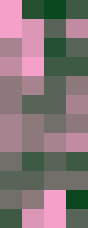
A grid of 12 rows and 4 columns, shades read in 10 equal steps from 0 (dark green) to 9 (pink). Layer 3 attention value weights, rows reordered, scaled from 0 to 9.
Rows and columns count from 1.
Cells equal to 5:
7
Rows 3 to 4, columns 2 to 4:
8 1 3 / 9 2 2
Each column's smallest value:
2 1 0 0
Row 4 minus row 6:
2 6 -1 -4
